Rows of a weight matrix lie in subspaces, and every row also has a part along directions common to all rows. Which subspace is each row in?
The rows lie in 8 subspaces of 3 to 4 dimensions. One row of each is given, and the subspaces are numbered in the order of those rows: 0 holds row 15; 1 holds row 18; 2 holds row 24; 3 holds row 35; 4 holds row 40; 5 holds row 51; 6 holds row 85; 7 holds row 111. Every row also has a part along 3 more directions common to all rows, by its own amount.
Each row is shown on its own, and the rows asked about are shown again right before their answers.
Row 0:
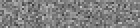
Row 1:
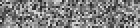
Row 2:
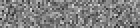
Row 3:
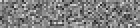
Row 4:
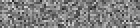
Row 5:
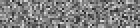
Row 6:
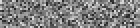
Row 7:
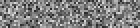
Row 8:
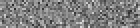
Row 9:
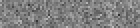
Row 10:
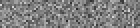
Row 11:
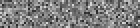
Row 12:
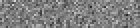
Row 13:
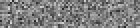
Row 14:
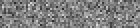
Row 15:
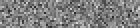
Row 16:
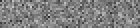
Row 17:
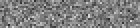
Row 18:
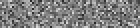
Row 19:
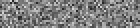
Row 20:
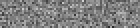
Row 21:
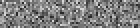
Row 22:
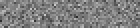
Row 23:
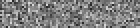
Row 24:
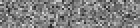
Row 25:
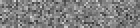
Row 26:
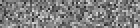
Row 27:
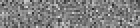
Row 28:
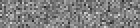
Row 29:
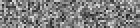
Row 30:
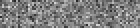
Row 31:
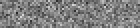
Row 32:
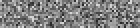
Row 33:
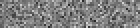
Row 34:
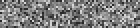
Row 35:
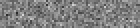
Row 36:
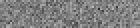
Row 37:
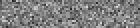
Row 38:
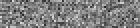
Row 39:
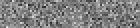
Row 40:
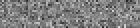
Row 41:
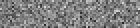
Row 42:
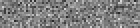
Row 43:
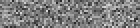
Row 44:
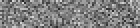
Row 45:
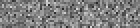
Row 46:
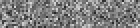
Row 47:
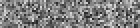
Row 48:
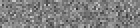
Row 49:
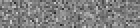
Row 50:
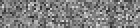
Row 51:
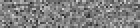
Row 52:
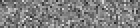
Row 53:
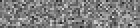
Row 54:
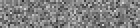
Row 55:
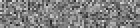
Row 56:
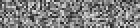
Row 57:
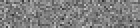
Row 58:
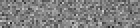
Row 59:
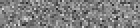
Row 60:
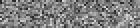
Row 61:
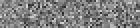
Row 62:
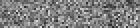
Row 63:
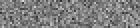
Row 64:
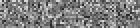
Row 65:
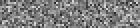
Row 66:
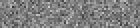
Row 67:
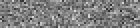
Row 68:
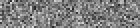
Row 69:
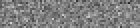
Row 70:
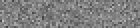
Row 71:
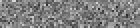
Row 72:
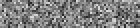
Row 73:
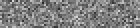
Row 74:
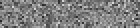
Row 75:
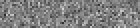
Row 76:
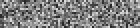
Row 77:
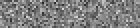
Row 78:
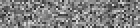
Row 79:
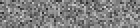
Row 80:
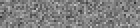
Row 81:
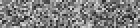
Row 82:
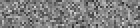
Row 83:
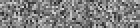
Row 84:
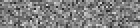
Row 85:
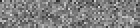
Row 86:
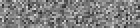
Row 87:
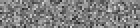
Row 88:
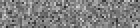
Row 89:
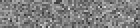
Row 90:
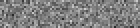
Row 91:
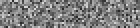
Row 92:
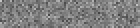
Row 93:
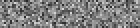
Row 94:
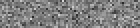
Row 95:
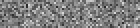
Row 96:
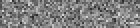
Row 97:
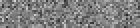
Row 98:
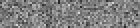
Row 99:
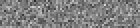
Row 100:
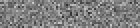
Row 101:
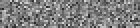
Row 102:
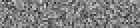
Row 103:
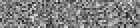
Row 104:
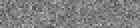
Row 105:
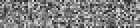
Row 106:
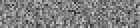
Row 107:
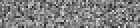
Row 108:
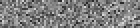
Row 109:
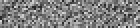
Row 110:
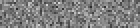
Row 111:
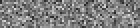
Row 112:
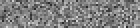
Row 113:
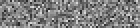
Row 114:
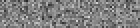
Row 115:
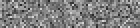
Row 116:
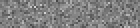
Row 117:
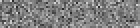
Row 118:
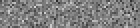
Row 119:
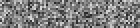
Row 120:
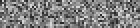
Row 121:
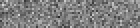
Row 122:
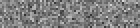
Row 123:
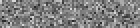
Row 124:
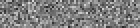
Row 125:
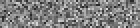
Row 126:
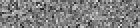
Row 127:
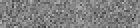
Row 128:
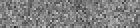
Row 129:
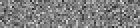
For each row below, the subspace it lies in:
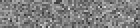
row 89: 6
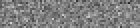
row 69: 5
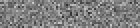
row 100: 3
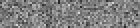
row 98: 4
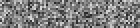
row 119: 2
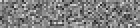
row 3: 3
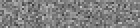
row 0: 4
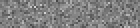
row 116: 0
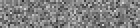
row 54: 2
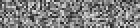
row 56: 1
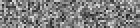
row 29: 2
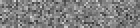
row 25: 0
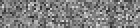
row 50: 5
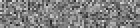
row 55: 4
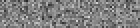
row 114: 4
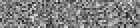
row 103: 4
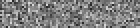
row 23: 4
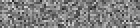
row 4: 2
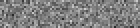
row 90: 5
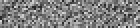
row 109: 3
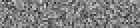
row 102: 2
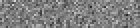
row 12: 0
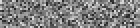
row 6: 7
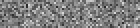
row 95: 2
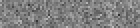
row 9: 6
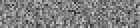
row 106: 0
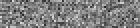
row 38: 3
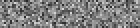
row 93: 4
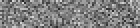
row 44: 1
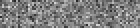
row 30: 0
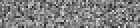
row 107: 3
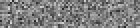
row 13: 3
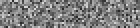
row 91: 1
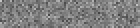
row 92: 6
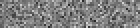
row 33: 2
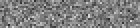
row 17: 5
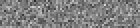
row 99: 3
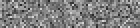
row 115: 0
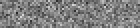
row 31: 3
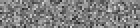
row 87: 1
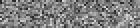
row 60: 0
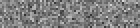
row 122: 1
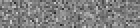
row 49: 2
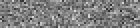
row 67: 5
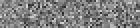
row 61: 2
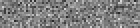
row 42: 5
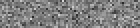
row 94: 5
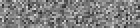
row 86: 0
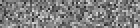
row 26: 6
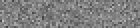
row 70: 4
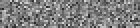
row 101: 5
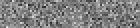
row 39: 2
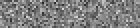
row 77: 1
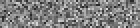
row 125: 7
